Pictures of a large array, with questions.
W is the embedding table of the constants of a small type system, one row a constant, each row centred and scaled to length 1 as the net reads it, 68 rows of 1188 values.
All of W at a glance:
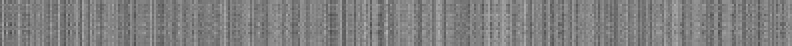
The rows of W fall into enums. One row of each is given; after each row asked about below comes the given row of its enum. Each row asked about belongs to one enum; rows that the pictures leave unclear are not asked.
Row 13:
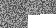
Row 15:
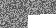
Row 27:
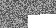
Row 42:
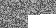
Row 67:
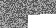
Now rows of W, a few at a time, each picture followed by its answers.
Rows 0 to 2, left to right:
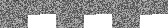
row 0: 27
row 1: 67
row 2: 15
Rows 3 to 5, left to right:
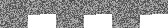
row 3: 15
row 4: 27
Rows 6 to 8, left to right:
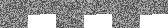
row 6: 15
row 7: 42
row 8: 13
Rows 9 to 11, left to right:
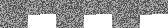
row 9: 13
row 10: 15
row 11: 67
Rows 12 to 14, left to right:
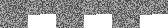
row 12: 13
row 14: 27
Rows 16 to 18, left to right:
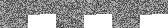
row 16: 67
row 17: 42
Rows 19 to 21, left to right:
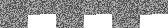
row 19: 15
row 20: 13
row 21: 67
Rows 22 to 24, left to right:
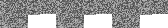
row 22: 67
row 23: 67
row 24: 15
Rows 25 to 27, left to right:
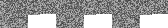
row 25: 67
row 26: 15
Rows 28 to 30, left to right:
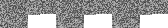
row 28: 13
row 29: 67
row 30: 67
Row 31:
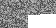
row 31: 42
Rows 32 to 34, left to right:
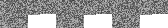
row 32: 67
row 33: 27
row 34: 15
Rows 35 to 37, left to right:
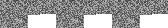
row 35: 27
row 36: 27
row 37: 27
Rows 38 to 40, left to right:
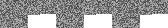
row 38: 27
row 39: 13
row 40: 67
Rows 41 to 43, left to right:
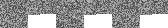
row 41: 13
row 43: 15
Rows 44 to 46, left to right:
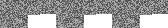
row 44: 27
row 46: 27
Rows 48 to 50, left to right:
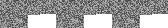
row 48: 27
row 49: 27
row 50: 27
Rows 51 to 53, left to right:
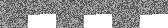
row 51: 67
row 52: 27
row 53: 15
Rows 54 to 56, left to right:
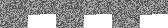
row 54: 15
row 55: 15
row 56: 27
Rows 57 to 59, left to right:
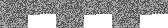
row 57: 67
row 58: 15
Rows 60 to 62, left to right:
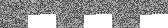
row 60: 42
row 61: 67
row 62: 67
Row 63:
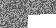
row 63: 15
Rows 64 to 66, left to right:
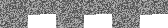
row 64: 15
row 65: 67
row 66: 15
